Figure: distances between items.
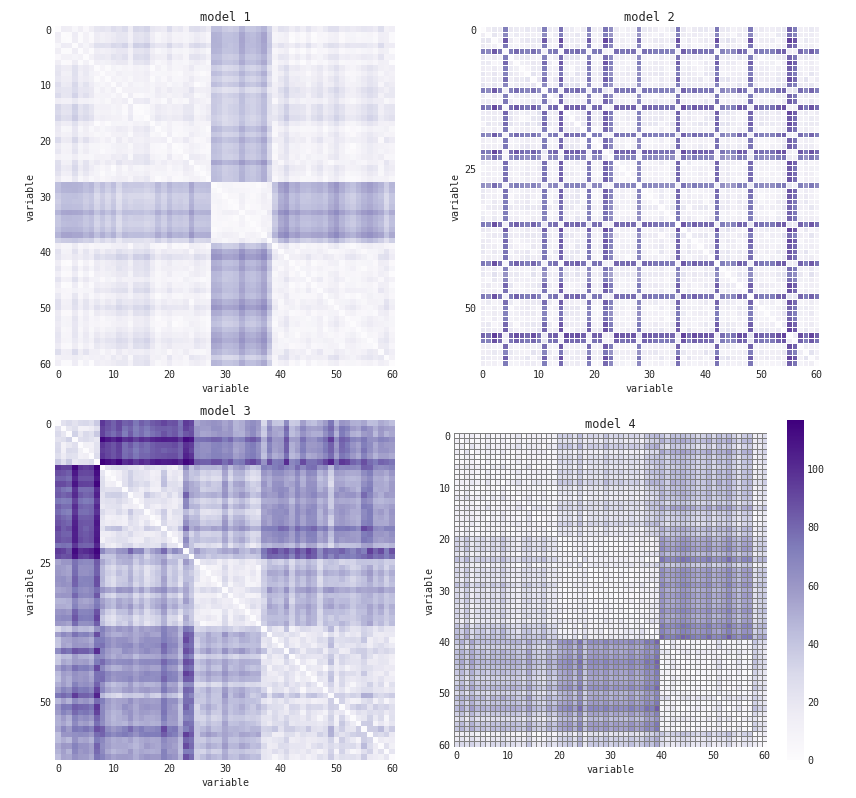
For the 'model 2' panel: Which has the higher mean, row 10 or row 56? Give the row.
56
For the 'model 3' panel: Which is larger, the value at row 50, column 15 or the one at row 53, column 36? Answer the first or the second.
the first
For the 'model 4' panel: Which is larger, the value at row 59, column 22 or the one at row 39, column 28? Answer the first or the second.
the first
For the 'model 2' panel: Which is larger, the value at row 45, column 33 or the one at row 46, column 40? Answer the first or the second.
the second
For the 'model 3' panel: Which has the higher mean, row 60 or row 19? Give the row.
19
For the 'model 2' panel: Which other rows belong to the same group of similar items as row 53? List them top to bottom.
0, 1, 2, 3, 5, 6, 7, 8, 9, 10, 12, 13, 15, 16, 17, 18, 20, 21, 24, 25, 26, 27, 29, 30, 31, 32, 33, 34, 36, 37, 38, 39, 40, 41, 43, 44, 45, 46, 47, 49, 50, 51, 52, 54, 57, 58, 59, 60
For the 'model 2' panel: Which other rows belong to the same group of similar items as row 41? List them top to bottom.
0, 1, 2, 3, 5, 6, 7, 8, 9, 10, 12, 13, 15, 16, 17, 18, 20, 21, 24, 25, 26, 27, 29, 30, 31, 32, 33, 34, 36, 37, 38, 39, 40, 43, 44, 45, 46, 47, 49, 50, 51, 52, 53, 54, 57, 58, 59, 60
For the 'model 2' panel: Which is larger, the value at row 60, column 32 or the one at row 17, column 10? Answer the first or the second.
the second
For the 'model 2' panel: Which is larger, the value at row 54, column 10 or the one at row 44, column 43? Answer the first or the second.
the first
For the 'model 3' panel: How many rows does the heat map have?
61
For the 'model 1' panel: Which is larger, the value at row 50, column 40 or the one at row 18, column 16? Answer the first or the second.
the second
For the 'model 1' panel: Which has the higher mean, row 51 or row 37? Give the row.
37
